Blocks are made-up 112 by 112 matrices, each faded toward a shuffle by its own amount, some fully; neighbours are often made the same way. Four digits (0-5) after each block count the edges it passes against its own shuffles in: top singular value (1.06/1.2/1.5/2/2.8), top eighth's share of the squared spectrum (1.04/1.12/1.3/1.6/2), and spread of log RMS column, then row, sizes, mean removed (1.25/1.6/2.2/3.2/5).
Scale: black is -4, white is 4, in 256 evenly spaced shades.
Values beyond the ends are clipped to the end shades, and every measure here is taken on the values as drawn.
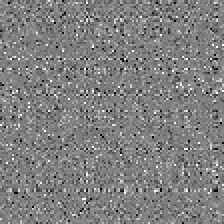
5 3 2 2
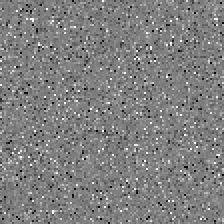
3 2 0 0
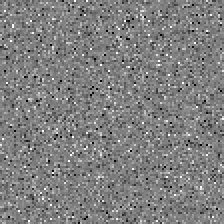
0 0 0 0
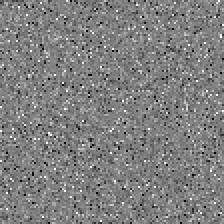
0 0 0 0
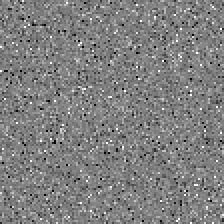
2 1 0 0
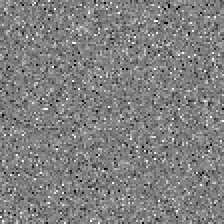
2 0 0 0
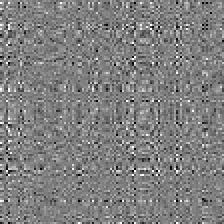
5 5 4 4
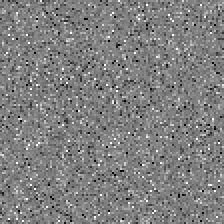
0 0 0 0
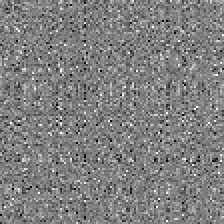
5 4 3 2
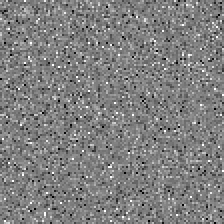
2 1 0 0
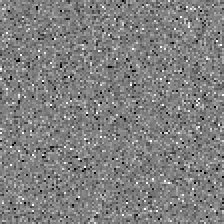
1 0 0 0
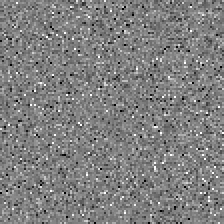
2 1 0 0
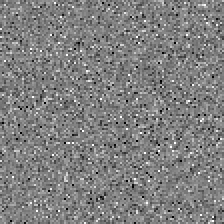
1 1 0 0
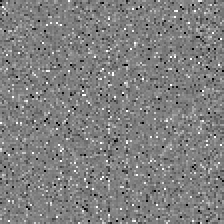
1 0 1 0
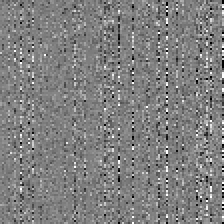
3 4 4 0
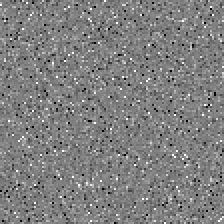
0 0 0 0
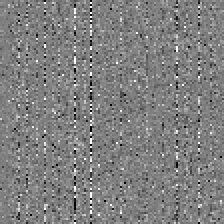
3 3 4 0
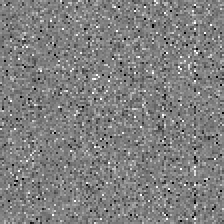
2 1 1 0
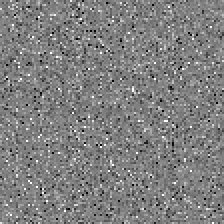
0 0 1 0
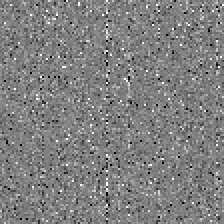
2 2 2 0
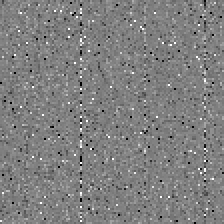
3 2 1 0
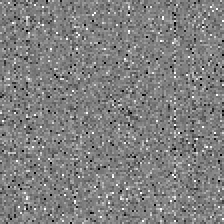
1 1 1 0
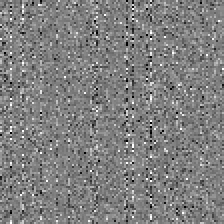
2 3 3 0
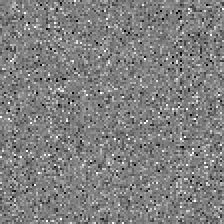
1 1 1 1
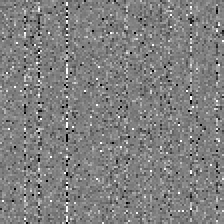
3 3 3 0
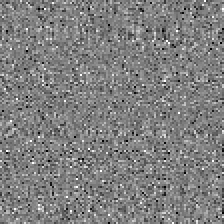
4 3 2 2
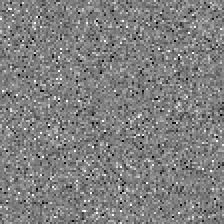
3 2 0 0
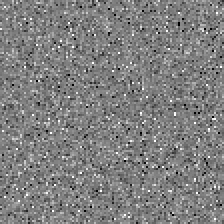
2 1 0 0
